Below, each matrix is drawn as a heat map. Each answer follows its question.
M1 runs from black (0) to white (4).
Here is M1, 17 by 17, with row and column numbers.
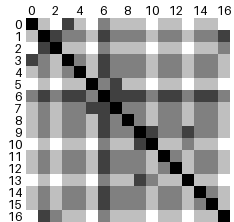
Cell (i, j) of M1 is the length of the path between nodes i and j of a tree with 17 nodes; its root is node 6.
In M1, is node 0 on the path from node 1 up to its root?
no
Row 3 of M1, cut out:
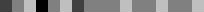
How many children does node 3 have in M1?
1
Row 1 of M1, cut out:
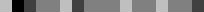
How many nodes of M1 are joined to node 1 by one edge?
3
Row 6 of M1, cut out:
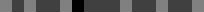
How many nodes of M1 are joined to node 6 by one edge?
10
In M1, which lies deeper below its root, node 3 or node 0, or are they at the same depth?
node 0
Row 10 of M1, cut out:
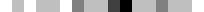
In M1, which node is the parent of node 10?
9
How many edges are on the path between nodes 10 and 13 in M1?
2
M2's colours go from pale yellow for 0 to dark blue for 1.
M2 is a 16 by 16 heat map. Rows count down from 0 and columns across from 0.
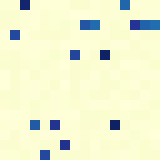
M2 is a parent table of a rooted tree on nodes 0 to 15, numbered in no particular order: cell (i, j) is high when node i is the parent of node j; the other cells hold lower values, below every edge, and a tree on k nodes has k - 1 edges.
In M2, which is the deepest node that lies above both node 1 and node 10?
12
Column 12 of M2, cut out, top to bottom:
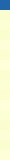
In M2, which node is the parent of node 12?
0
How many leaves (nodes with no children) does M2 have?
9
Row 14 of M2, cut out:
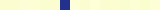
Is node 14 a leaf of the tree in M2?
no
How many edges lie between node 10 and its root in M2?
3
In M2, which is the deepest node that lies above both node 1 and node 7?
12
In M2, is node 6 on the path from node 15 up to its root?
no
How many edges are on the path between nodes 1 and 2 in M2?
4
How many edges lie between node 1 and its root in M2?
3
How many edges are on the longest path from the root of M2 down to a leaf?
3
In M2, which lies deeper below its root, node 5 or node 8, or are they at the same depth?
the same depth
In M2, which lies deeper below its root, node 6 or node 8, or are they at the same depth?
node 6
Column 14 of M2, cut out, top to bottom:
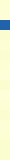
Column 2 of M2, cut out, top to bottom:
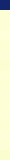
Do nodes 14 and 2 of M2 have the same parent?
no
